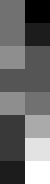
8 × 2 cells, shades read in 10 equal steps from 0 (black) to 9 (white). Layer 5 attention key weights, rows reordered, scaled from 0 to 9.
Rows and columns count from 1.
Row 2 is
4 1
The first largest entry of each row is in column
1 1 1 1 1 2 2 2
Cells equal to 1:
2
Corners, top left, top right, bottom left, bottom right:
4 0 1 9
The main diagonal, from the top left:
4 1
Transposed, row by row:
4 4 5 3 5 2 2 1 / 0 1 3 3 4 6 8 9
